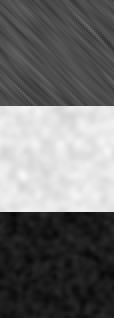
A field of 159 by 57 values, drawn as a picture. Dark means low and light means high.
The table splits into 3 rows of 1 panel. Panel 1,1: low, slanting down to the right, faint in contrast. Panel 2,1: very high, blotchy, faint in contrast. Panel 3,1: very low, blotchy, faint in contrast.
